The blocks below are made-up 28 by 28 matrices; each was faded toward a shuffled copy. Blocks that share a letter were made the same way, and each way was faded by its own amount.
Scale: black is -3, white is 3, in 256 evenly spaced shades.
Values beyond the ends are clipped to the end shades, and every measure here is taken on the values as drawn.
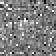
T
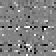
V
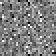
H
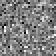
H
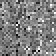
H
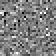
T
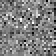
H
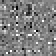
T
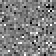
T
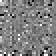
V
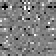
V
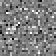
T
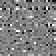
V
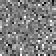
T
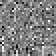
T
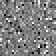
T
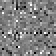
V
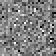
H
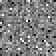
T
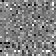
V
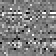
V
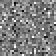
H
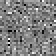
T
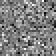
H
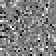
T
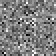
H
